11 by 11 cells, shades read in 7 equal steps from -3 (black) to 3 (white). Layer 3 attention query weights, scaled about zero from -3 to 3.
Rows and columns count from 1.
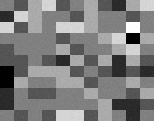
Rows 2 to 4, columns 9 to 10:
0 -1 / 0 3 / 2 -3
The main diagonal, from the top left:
0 2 1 0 1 1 0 0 0 -2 0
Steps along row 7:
up up same same down up down down up down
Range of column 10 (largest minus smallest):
6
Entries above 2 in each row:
0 0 1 0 0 0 0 0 0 0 0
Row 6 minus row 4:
-1 -1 0 -1 -1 1 -1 0 -4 4 -2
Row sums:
2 0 10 0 2 -6 -8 0 -3 -6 0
